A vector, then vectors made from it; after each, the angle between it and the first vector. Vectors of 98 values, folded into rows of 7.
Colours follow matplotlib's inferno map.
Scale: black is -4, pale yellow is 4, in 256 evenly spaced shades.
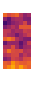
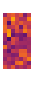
orthogonal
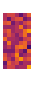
orthogonal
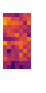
nearly opposite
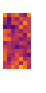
partly aligned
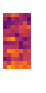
nearly parallel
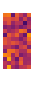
orthogonal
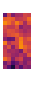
nearly opposite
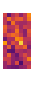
partly opposed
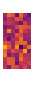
orthogonal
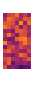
partly opposed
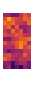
nearly opposite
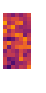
partly opposed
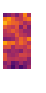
nearly opposite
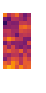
nearly parallel
